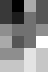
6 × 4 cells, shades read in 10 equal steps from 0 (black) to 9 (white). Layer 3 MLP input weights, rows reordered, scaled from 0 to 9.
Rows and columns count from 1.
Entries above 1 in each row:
3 3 4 4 4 4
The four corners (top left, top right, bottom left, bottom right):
2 3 7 7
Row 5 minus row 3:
0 1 4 2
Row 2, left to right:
2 1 4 3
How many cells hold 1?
1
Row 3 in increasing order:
4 4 5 5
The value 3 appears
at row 1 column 4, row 2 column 4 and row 4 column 2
